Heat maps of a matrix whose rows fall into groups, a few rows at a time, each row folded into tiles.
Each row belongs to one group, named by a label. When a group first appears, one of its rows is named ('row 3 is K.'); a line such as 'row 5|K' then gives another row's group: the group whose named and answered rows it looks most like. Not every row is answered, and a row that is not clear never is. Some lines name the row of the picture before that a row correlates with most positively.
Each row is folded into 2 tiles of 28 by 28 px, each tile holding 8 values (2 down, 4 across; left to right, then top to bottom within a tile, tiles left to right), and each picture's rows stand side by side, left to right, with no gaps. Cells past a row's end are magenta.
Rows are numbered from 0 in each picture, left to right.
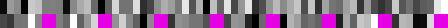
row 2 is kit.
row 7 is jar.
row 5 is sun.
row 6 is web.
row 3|sun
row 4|kit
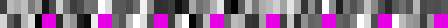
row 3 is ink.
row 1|jar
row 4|ink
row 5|sun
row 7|kit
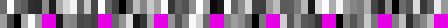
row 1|sun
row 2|ink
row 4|kit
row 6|web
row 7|ink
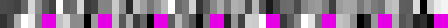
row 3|kit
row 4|web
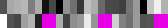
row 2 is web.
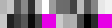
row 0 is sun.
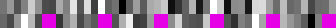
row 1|sun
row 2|ink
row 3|ink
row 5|kit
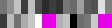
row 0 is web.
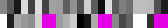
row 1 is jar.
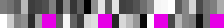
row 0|kit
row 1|ink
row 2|jar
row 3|kit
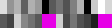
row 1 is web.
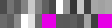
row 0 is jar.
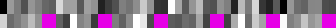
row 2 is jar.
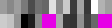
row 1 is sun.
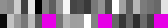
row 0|sun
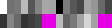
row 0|kit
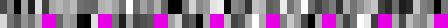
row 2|sun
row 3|ink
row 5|kit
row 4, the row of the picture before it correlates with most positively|1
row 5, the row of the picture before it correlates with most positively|0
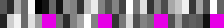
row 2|sun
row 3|sun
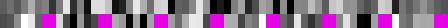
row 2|ink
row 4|web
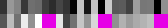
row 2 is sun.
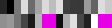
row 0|ink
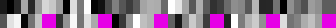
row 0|ink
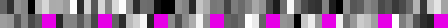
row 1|sun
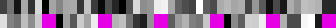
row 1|web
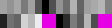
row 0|web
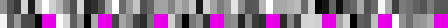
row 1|kit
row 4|sun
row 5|web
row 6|ink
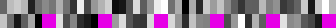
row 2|ink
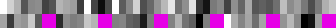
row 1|web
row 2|kit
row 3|kit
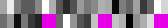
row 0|sun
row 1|ink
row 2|ink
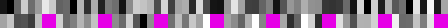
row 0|ink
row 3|web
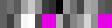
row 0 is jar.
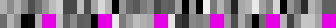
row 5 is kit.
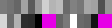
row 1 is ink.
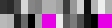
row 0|ink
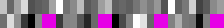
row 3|kit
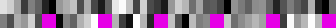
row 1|web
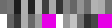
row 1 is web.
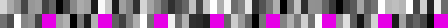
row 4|kit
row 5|web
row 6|ink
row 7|sun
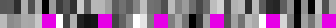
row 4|web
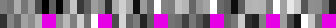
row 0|web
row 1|web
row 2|sun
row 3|sun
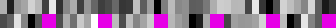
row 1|web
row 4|web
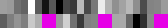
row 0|web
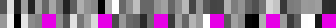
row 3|web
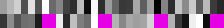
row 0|sun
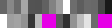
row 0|kit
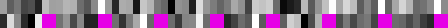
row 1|sun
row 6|sun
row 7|sun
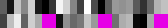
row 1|web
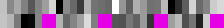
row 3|ink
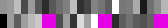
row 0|web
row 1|web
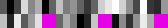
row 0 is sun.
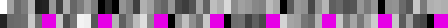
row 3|jar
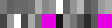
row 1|kit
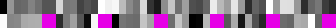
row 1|jar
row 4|sun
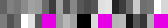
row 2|ink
